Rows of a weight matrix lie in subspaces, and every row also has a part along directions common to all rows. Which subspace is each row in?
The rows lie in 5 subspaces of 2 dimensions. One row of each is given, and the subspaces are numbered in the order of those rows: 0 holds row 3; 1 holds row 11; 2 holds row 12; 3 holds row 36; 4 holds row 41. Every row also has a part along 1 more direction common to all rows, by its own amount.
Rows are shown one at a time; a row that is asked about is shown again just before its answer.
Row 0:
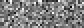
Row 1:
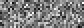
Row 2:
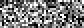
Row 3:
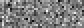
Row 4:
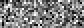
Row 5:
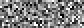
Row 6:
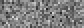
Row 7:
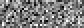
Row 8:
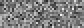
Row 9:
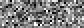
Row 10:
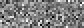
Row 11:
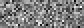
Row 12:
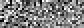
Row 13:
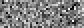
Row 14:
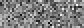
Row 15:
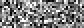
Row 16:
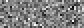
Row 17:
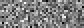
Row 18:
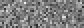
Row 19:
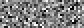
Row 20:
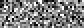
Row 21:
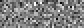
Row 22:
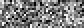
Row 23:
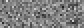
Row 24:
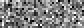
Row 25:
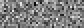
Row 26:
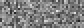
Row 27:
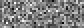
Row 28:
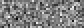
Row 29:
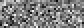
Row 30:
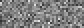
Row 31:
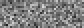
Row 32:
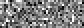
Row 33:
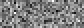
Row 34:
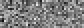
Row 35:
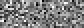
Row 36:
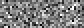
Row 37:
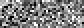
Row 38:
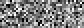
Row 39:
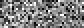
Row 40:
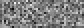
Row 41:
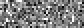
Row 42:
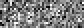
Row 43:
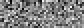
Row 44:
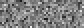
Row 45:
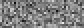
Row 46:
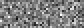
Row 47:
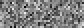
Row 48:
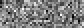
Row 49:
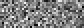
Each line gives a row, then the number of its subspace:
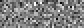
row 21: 1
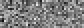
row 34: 2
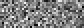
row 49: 4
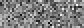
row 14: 1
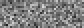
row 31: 2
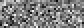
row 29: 2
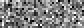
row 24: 0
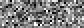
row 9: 1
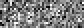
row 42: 4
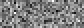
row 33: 0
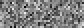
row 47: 4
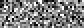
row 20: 1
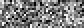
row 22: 3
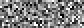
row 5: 3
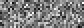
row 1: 4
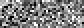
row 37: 2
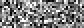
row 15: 0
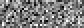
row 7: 0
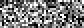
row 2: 2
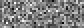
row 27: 0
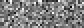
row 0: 2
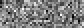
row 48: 4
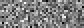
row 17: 4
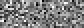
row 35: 2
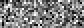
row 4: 0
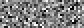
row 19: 3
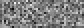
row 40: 0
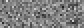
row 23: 3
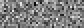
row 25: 1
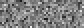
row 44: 4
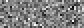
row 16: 3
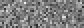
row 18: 4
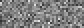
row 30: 1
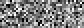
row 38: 1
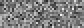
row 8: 1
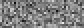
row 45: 0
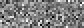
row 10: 1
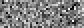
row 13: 3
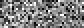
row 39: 0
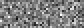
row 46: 3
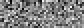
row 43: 2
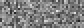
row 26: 0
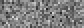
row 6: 3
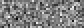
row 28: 3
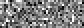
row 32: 4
